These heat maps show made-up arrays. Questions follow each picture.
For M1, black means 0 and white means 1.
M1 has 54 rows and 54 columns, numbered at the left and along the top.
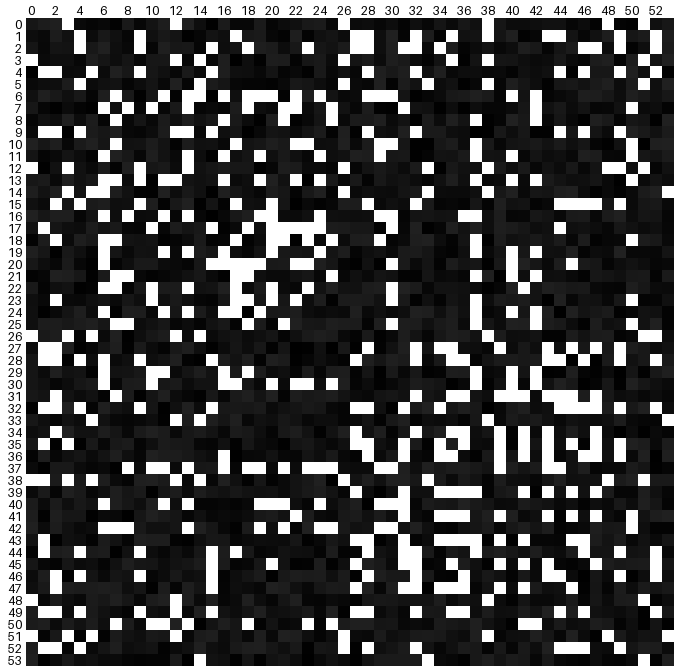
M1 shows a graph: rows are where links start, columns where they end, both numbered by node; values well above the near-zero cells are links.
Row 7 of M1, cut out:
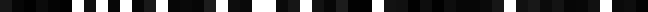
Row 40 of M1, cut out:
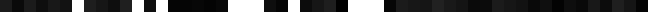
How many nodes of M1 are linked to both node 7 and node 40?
4
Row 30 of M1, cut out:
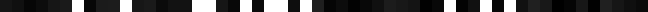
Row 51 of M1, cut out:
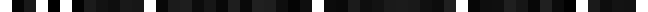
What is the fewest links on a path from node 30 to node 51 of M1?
4
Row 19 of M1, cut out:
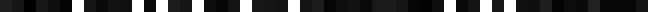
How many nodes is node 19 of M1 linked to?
9
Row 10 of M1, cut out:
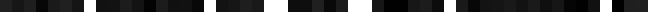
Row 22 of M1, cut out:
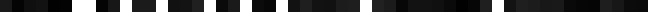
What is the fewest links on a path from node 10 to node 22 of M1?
1
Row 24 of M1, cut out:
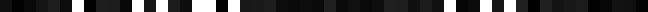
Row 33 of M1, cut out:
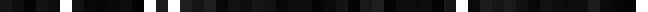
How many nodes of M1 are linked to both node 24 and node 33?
0
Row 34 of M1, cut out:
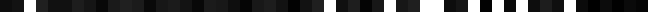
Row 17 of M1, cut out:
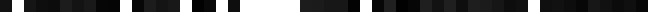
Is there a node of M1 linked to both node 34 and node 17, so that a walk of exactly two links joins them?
no
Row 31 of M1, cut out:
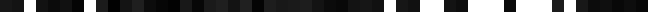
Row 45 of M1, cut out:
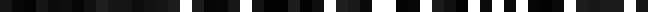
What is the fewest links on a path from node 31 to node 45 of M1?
1
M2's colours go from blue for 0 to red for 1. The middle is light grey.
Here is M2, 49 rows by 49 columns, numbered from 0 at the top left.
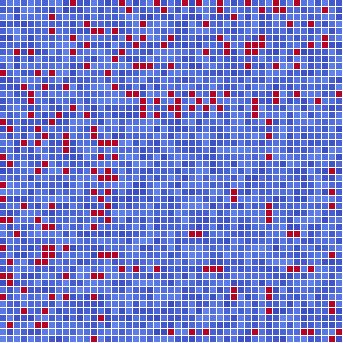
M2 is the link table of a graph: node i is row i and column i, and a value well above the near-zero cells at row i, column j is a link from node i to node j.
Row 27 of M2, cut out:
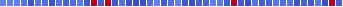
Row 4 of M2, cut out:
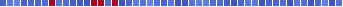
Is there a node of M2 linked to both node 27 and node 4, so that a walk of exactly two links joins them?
yes
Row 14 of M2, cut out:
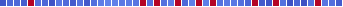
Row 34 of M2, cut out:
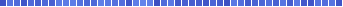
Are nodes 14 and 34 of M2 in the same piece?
no
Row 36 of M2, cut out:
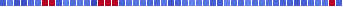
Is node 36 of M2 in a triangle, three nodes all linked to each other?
no
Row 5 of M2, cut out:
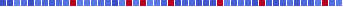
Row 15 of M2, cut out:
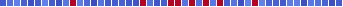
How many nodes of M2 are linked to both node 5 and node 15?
4
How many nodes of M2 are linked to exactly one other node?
6
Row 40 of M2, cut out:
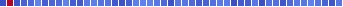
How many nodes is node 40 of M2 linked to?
1
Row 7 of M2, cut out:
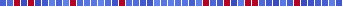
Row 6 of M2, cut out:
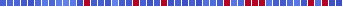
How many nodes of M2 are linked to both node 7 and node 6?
3
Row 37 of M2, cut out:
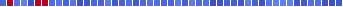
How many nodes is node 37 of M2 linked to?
3
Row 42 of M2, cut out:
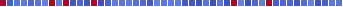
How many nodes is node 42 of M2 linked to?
6
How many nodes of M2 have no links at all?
2
